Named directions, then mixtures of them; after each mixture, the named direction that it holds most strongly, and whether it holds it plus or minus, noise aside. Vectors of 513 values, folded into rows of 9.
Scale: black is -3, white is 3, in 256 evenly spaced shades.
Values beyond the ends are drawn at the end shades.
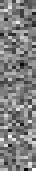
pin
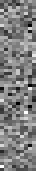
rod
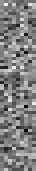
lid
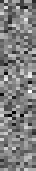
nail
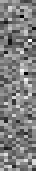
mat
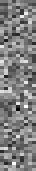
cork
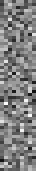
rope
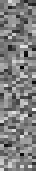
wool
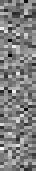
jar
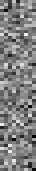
pin, minus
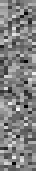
cork, minus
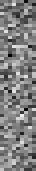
jar, plus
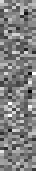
nail, minus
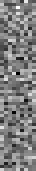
rope, minus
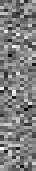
jar, plus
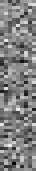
cork, minus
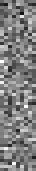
cork, plus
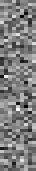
cork, minus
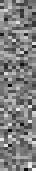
pin, plus
